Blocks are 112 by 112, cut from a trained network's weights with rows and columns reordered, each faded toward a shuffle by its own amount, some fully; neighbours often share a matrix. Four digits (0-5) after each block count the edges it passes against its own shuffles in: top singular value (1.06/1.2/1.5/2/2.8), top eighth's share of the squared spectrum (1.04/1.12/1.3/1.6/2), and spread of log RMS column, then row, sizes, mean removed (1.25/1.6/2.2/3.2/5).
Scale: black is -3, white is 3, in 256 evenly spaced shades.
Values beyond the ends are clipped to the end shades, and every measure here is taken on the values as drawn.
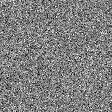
1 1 0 0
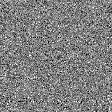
3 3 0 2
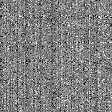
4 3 0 3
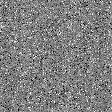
0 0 0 0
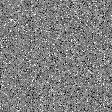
0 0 0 0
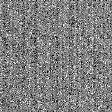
3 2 0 2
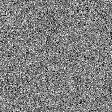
2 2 1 0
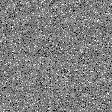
0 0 0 0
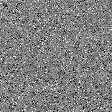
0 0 0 0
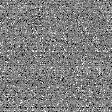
3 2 2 1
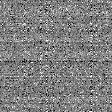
3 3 3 1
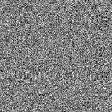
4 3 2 0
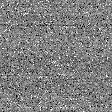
2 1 1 0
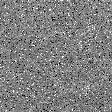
0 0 0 0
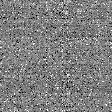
2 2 2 0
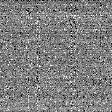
3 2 3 1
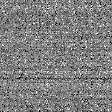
3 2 3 1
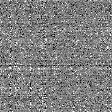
3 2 3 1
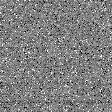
1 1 1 0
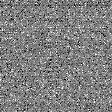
2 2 2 0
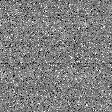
1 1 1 0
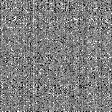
3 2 0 3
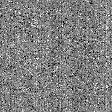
3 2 0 2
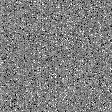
1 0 0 0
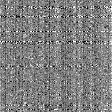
4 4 1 4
